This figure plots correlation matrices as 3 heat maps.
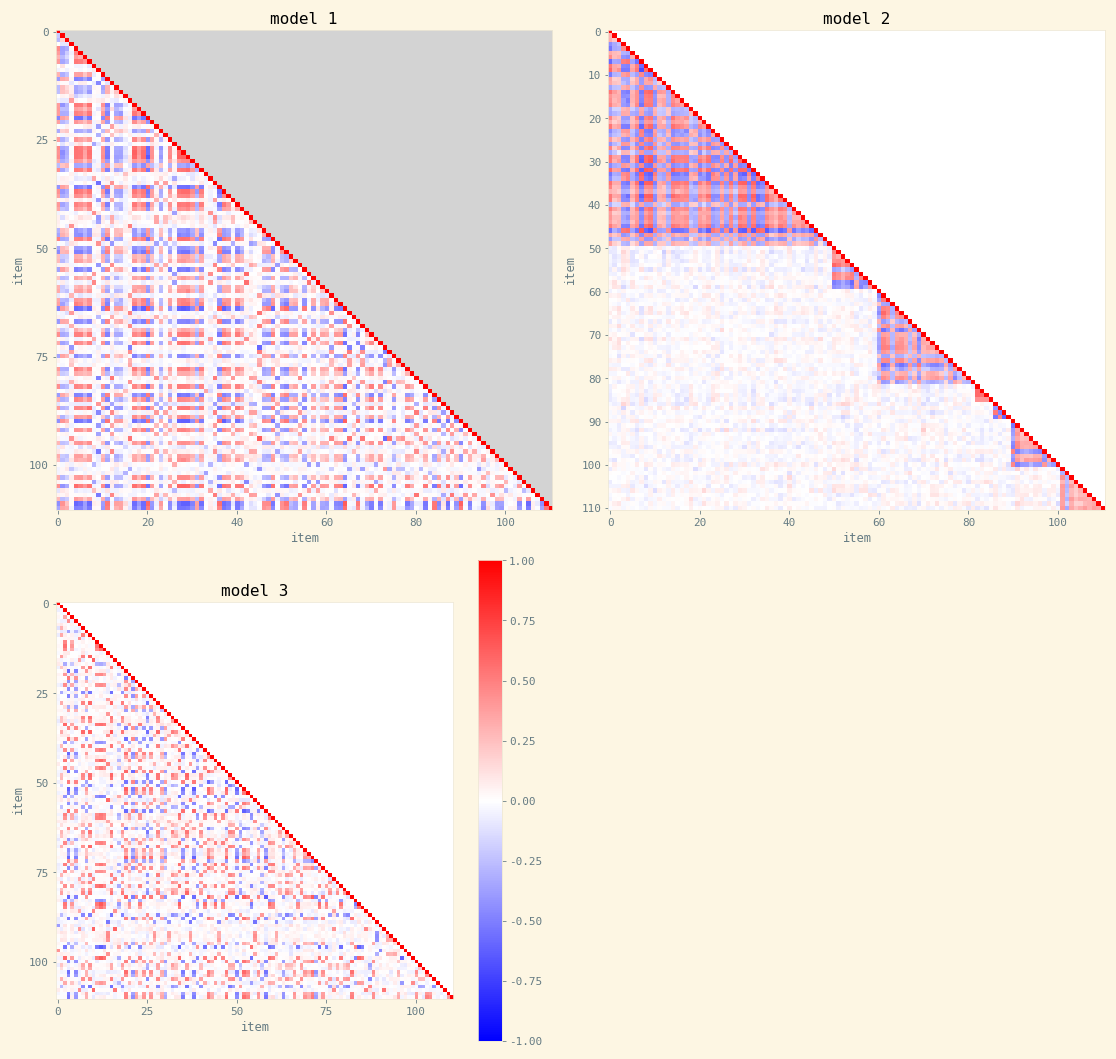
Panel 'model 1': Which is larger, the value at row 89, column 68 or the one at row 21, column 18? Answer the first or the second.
the second
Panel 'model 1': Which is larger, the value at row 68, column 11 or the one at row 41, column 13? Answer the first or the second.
the first
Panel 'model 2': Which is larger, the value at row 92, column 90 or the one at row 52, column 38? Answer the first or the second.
the second
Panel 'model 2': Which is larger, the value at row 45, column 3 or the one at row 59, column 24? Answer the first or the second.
the second
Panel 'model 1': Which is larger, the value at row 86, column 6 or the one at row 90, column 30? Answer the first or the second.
the first
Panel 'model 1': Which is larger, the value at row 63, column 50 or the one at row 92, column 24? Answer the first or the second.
the second
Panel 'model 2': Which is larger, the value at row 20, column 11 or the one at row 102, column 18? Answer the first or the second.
the first
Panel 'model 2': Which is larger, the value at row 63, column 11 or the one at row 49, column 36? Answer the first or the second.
the second
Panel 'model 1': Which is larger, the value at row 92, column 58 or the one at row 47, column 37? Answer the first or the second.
the first
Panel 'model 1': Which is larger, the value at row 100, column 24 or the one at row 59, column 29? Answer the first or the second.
the second
